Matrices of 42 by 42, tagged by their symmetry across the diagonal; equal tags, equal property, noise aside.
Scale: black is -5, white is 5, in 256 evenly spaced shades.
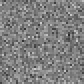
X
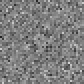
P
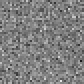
X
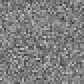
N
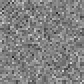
P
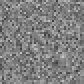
X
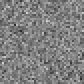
N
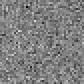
N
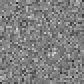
P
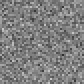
N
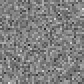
P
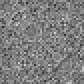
P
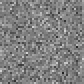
N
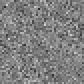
X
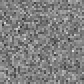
N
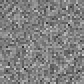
P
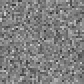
X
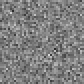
X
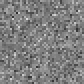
P
